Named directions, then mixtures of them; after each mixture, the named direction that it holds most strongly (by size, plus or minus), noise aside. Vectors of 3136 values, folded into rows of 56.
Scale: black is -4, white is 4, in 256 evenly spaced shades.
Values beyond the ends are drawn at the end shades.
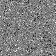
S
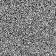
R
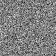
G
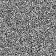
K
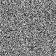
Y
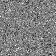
S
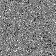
S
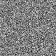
K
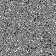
S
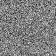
R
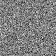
G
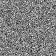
K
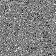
S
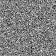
K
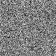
Y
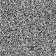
Y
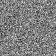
G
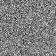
R
